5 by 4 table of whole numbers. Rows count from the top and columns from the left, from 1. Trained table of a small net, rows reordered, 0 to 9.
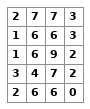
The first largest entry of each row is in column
2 2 3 3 2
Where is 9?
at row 3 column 3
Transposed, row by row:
2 1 1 3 2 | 7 6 6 4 6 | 7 6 9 7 6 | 3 3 2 2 0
